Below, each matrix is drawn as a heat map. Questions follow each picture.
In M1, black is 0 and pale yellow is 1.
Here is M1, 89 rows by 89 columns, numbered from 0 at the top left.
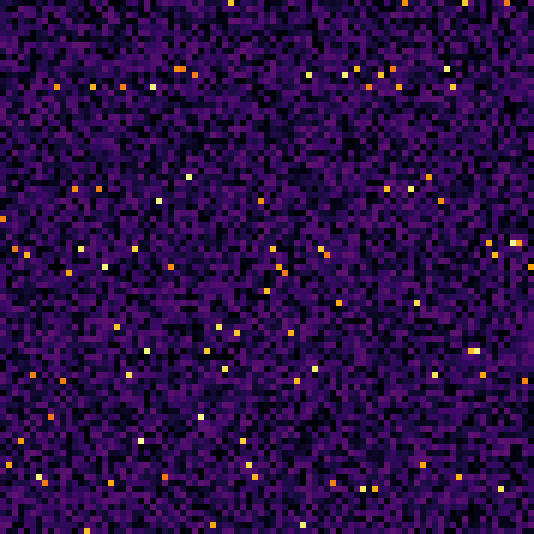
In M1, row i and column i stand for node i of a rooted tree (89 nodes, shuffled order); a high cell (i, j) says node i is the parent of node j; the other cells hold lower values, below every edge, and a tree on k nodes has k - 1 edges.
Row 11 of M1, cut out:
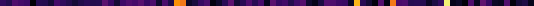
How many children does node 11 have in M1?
5
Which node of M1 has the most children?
14
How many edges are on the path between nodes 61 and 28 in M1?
4
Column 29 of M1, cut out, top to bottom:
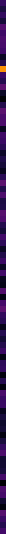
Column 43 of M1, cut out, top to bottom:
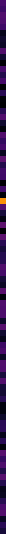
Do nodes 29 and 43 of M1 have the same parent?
no
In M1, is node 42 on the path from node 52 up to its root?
yes
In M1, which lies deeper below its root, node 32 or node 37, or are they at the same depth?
node 37
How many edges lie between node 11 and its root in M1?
9
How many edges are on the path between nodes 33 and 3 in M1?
2
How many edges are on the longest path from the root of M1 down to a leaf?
29
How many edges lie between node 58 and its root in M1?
0
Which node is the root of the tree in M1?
58
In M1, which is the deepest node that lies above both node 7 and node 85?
40
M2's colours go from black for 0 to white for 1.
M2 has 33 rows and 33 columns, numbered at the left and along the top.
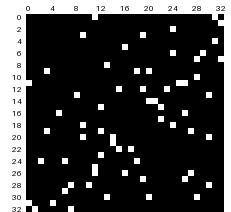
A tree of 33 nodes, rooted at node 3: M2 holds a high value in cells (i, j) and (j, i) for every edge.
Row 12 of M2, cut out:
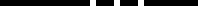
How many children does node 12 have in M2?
2
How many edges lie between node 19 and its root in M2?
1
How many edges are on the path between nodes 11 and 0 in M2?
1
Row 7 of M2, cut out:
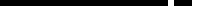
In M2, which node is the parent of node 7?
28
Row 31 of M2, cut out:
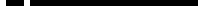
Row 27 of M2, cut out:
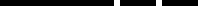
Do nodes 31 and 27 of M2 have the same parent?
no
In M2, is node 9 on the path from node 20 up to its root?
yes
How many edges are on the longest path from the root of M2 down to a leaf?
7
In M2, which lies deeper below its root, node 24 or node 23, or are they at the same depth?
the same depth
